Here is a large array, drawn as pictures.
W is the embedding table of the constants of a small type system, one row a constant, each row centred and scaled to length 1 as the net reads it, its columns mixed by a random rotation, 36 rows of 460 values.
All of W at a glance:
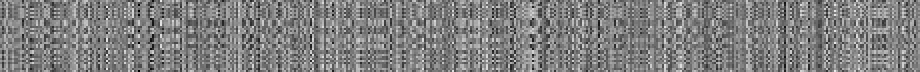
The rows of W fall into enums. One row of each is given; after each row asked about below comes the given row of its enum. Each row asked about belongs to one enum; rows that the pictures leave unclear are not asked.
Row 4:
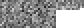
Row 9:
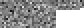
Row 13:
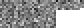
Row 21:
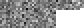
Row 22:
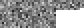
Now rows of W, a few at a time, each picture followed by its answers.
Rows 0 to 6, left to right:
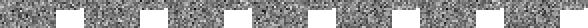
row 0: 22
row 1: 13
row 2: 21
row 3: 9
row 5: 21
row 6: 4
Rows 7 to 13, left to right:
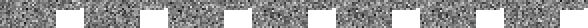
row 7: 21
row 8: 4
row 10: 22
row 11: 22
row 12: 22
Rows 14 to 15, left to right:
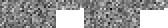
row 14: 4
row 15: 21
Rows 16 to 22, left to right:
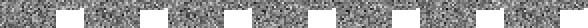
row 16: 4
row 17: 22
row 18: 22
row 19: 9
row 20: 9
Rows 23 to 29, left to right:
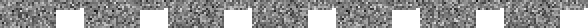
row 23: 22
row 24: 9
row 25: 4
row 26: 4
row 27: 9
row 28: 13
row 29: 4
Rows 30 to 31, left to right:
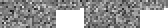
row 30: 9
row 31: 4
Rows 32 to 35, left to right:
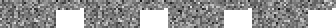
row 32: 13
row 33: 13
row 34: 9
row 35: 21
